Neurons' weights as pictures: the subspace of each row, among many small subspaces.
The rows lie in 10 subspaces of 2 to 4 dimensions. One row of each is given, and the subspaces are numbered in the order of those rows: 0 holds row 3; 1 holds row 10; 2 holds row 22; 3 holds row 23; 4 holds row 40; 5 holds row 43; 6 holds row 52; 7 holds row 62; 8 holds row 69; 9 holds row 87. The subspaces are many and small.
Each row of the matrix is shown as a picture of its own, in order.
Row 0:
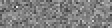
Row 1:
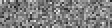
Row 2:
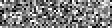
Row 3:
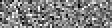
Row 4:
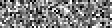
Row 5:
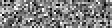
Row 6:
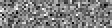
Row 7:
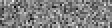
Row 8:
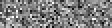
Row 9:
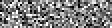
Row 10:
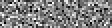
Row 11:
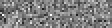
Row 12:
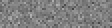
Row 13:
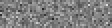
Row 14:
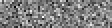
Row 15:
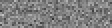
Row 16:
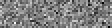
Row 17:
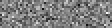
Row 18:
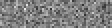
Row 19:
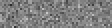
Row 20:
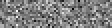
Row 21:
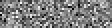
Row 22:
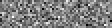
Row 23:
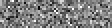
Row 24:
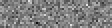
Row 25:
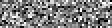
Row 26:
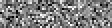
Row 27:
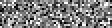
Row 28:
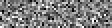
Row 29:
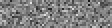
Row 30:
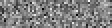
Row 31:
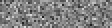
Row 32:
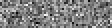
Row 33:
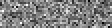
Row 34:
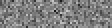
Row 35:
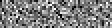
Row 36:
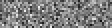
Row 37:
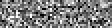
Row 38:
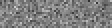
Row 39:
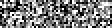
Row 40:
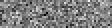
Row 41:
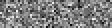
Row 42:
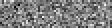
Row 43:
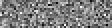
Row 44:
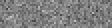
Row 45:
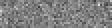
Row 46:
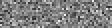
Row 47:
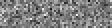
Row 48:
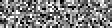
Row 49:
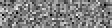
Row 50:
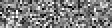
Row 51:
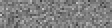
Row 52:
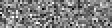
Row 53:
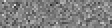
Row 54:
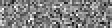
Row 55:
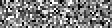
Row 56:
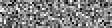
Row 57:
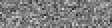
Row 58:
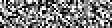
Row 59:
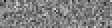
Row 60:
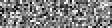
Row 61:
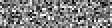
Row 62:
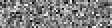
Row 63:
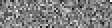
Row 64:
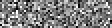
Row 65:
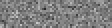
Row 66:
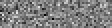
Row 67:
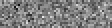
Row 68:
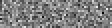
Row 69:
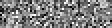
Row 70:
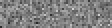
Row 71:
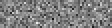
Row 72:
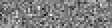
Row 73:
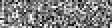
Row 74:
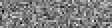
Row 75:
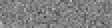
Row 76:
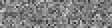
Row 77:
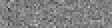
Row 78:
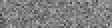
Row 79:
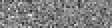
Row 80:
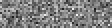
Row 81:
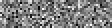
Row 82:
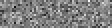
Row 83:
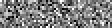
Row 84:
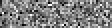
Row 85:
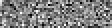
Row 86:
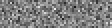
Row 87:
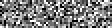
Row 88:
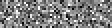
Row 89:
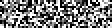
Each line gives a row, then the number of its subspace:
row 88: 9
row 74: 5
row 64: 1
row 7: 1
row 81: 8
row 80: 7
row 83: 4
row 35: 5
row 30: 8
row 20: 5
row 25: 3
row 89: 9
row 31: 0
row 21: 8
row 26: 4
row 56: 1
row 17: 2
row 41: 6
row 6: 0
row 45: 1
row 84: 5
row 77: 3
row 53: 1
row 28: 5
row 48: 9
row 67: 0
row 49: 0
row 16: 9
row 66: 0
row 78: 5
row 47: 8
